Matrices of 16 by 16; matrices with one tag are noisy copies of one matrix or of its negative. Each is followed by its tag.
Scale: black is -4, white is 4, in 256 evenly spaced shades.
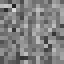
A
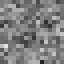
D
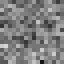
D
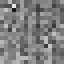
A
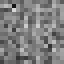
A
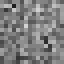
A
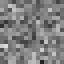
D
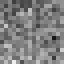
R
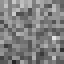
R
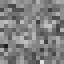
D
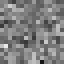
D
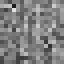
A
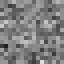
D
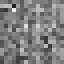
A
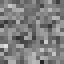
D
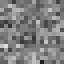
D
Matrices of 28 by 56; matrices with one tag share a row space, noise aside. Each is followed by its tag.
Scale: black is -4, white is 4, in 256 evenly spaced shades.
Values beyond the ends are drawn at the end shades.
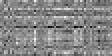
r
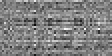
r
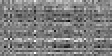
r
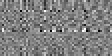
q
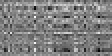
r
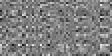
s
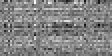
r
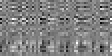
s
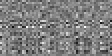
s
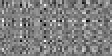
q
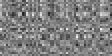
s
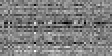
r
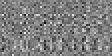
q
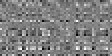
s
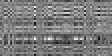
r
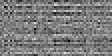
r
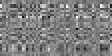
s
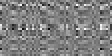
s
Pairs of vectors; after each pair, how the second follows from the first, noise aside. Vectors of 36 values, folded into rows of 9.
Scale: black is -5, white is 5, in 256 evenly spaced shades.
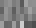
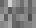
shuffled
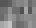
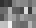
scaled up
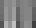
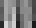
scaled up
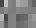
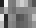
scaled up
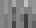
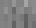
shrunk
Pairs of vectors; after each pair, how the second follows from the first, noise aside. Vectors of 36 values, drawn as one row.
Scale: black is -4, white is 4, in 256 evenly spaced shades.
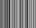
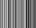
reversed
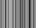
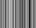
copied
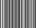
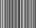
copied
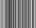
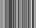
copied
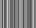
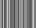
copied
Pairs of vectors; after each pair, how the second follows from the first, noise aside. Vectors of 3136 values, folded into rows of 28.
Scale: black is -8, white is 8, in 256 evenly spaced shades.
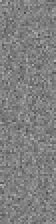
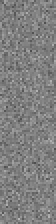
shuffled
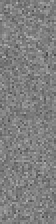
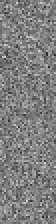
scaled up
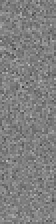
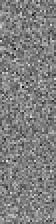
scaled up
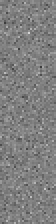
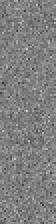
shuffled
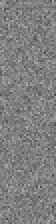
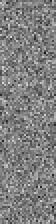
scaled up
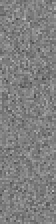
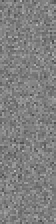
shuffled
